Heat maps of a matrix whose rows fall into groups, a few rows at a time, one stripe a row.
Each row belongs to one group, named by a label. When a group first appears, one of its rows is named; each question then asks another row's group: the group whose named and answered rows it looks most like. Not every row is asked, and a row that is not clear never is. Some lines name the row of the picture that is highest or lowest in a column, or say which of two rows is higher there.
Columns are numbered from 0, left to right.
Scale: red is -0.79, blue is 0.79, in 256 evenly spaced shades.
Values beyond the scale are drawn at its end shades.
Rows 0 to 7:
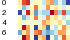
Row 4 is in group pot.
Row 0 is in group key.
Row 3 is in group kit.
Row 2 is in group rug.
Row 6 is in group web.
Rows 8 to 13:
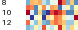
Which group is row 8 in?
rug
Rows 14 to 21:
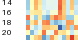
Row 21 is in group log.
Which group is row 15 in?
rug
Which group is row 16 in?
rug
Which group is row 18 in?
web
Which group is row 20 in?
kit
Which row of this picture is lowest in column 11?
21
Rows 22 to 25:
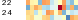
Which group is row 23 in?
rug
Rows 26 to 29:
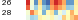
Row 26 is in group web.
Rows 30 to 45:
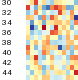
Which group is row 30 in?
key
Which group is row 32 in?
rug
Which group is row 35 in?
kit
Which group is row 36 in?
pot
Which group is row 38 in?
web
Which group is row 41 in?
log
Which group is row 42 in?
log
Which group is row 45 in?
web
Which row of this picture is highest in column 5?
31
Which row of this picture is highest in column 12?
33
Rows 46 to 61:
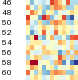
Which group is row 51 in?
kit
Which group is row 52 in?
kit
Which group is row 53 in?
log
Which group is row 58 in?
key
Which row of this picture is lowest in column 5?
49
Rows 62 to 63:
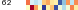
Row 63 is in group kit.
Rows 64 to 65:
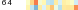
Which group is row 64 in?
key
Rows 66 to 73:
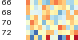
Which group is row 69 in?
web
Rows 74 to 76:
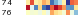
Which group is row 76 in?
pot
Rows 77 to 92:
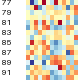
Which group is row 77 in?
kit
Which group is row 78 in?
log
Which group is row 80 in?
pot
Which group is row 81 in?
key
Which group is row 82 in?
web
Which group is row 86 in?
web
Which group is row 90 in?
rug
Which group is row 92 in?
web
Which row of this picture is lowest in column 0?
88
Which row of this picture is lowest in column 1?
85
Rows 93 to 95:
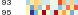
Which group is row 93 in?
rug
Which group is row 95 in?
kit
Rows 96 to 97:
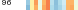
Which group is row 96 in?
web
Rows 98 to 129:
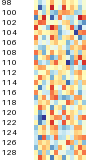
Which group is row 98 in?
kit
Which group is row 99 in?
kit
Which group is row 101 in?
log
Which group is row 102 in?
key
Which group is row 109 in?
log
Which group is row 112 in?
log
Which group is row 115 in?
kit
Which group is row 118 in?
rug
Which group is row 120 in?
kit
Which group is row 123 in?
web
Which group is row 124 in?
web
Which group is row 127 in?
log
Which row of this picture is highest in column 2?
121
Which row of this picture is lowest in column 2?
101
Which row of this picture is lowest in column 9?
103
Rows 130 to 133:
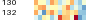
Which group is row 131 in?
key
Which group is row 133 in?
pot
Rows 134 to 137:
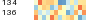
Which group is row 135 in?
log
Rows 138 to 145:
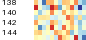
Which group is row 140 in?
kit
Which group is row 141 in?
rug
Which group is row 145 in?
pot
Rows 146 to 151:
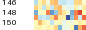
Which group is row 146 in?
web
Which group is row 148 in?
log
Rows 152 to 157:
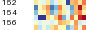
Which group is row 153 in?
log
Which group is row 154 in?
log
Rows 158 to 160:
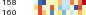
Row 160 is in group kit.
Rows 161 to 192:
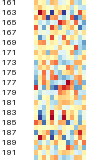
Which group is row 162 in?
key
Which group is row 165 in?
pot
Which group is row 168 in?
kit
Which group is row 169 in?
key
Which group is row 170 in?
pot
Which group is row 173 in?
web
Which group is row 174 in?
rug
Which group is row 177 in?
rug
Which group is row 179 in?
pot
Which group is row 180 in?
pot
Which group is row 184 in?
kit
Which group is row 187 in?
log
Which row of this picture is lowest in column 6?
165
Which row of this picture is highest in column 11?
166
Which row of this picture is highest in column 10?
164
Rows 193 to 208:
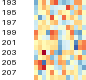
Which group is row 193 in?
web
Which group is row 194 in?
rug
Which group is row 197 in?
web
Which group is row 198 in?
rug
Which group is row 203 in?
key
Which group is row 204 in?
log
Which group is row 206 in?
key
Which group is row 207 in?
kit
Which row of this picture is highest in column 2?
205
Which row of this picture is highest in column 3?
199
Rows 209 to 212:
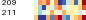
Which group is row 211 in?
kit
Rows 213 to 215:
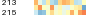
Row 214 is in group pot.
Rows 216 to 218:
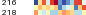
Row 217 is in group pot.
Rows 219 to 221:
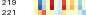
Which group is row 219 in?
kit
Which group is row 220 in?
kit
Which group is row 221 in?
key
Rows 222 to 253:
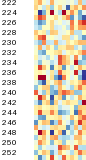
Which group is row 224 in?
kit
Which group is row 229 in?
key
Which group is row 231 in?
rug
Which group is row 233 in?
pot
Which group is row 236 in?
pot
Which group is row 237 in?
key
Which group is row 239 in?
log
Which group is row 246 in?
log
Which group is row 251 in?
pot
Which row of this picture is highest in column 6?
237
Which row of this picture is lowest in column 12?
242
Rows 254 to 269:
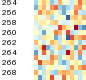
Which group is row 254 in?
log
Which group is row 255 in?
web
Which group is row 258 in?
web
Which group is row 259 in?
pot
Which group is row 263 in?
log
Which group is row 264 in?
rug
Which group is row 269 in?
kit
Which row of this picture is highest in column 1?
269
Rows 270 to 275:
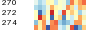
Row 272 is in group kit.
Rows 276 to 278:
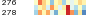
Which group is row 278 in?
rug
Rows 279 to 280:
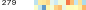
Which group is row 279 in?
rug
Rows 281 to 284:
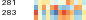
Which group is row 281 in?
rug
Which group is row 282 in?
web
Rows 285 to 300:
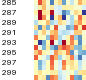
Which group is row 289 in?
log
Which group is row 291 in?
web
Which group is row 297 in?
kit
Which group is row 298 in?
kit
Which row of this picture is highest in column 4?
288
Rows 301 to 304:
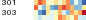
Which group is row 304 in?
pot
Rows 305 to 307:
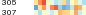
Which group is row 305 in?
key
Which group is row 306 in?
web
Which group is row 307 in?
pot
